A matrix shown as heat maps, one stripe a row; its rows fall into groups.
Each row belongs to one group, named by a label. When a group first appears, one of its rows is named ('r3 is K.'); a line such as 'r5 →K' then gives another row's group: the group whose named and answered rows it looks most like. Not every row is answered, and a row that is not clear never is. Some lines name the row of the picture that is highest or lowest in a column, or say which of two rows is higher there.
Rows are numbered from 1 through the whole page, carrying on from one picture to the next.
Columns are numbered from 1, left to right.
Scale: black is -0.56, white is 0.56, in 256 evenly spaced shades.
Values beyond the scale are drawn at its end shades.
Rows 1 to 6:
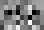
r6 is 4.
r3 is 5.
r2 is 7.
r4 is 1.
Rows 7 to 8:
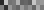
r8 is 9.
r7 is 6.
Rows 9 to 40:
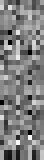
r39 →5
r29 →6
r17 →6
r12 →7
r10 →9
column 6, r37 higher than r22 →No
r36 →7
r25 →1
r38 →7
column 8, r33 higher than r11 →No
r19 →1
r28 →1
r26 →7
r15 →6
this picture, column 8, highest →36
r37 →4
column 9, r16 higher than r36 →Yes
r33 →9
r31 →1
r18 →4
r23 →1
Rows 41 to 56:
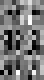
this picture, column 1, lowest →55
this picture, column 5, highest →55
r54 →5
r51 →1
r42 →7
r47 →5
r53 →5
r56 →1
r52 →7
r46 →4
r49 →5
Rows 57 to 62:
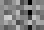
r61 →7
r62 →1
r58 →7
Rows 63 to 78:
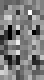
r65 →7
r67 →4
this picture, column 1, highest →77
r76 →6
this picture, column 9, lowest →69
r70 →6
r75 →5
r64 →9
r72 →9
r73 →4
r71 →4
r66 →4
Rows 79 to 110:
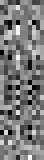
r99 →1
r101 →6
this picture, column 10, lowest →96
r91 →1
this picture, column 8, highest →110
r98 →5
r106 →1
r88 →7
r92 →1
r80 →4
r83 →5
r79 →5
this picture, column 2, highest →105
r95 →1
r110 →7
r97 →1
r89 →6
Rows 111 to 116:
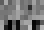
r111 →6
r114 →4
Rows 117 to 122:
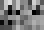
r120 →4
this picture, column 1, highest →119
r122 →6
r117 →4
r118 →6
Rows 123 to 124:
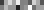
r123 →4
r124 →7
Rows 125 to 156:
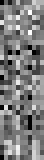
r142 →7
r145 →4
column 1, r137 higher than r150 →No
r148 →1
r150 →1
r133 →4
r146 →6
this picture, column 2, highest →146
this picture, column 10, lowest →135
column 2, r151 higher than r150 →Yes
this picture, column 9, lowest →135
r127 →7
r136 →9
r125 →6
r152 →1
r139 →5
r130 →4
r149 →1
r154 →4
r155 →4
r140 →6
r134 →1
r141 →6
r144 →1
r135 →5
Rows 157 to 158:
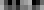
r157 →5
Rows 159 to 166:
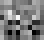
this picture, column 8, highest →165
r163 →5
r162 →4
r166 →5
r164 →1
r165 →5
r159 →4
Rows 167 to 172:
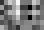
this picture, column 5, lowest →172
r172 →5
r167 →4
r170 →1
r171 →6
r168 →1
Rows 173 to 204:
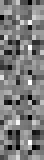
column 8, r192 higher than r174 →No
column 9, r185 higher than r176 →No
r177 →7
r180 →6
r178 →1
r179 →4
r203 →1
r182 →7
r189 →7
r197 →4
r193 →5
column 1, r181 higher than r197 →Yes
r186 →6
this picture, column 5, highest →197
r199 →5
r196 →1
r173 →1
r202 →5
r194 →4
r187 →1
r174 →4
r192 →1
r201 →7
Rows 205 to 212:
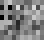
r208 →6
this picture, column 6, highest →212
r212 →7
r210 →5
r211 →9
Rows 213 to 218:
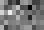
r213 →5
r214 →1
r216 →1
